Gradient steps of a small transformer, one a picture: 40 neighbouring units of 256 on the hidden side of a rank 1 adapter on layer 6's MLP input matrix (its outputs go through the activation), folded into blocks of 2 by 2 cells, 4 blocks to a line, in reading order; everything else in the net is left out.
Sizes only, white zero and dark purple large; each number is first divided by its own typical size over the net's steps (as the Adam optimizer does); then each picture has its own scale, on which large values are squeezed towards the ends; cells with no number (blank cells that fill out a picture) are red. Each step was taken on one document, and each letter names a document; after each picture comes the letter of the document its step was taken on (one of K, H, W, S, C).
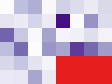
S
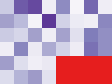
S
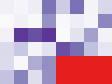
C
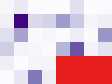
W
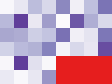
S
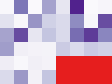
C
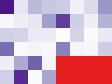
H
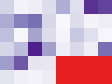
S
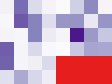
C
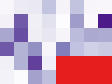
W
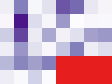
W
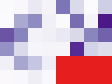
W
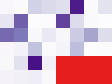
W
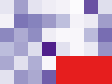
S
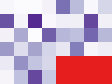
H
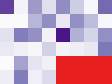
H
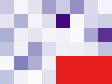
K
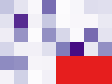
K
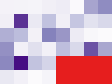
K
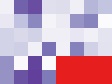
H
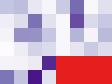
C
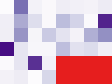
W
